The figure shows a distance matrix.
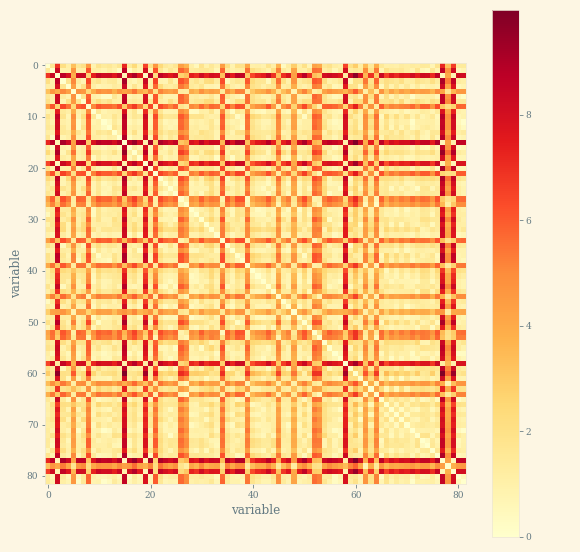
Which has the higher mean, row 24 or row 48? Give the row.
48
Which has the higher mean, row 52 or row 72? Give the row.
52
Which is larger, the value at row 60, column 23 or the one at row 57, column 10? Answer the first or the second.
the first
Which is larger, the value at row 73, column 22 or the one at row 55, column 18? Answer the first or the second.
the first
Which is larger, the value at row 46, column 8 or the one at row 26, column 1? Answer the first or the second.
the second
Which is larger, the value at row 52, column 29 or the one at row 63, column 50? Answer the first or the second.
the first
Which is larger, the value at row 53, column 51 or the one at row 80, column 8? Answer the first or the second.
the second
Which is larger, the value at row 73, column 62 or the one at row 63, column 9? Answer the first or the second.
the first
